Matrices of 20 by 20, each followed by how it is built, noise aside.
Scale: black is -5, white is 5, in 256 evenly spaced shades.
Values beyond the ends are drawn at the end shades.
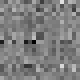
low rank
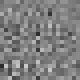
low rank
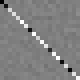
diagonal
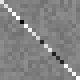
diagonal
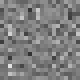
low rank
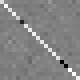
diagonal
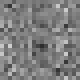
low rank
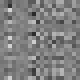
low rank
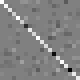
diagonal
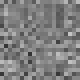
low rank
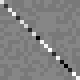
diagonal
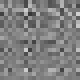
low rank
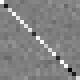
diagonal
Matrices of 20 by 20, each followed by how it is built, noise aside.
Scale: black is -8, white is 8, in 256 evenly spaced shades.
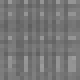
blocks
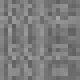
blocks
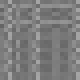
blocks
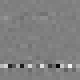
uneven rows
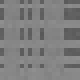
blocks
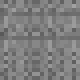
blocks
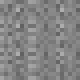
blocks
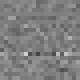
uneven rows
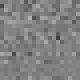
uneven rows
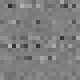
uneven rows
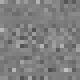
uneven rows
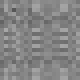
blocks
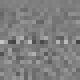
uneven rows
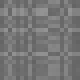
blocks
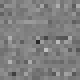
uneven rows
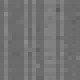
blocks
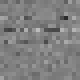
uneven rows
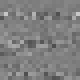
uneven rows
